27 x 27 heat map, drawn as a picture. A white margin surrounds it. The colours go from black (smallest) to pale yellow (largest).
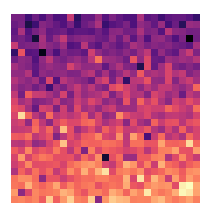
The bottom right is the ninth with the highest average. The field climbs toward the bottom. No single row or column stands out from its neighbours. The texture is fine-grained noise.
